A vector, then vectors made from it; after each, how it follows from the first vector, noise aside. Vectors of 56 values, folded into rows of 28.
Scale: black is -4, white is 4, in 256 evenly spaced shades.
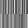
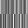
reversed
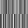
reversed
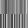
reversed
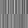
shrunk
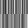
copied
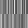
copied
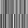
reversed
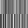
reversed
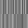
shrunk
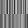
negated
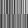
negated
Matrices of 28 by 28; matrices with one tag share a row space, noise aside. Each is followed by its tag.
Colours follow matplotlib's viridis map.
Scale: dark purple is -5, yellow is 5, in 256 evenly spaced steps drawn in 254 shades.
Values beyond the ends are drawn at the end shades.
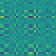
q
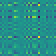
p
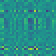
q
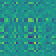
q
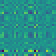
q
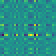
q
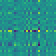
p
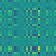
p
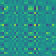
q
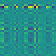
q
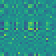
q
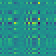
p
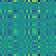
p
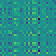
p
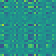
q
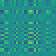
q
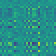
p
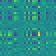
p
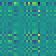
p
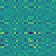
q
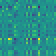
p
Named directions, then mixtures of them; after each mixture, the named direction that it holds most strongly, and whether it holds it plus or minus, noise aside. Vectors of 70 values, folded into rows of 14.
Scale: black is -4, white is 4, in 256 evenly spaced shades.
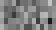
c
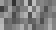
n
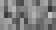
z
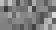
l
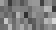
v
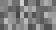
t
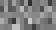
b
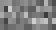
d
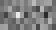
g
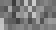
n, plus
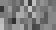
n, plus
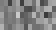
t, minus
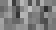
n, plus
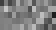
l, minus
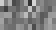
n, plus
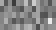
c, minus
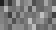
l, minus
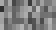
n, plus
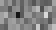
g, minus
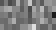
l, minus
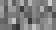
b, minus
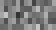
g, minus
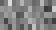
v, minus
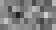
g, minus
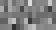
b, minus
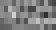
d, plus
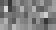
d, minus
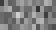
g, plus
